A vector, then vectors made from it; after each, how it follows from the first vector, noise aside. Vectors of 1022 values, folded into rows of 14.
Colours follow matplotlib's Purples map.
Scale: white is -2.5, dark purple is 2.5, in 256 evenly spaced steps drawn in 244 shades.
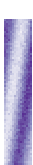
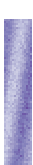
shrunk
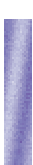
shrunk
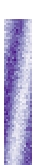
reversed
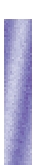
shrunk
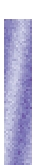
shrunk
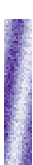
reversed
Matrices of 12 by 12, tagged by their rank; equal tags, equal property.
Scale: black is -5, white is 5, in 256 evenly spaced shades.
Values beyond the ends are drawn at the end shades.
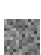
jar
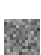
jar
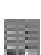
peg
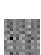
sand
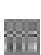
peg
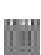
peg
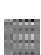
peg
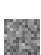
jar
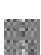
sand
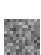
jar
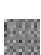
sand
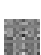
sand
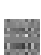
sand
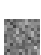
jar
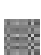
peg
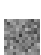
jar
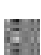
peg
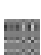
peg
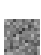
jar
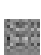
sand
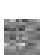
sand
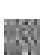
sand
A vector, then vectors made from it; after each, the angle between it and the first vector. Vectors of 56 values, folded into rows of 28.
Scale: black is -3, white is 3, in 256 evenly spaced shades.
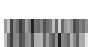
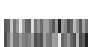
nearly opposite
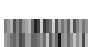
partly aligned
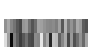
partly aligned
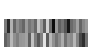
partly opposed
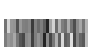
partly aligned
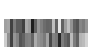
nearly parallel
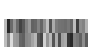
orthogonal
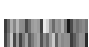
partly opposed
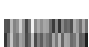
nearly opposite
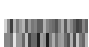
orthogonal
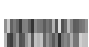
nearly parallel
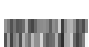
partly aligned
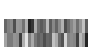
orthogonal
